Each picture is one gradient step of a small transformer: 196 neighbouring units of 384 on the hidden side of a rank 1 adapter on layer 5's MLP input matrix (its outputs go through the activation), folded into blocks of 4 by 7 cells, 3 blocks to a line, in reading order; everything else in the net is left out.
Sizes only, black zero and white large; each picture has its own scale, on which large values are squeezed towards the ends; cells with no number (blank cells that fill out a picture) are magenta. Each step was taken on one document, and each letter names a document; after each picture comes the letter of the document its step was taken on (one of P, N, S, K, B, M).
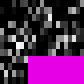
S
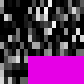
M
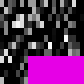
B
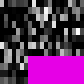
M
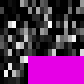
S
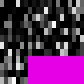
M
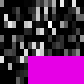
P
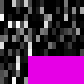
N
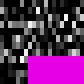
P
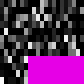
B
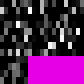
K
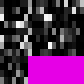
N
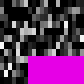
S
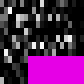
B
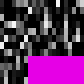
N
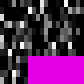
K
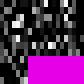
B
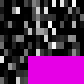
P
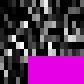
S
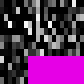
P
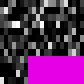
B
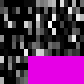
P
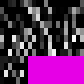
S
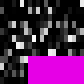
S
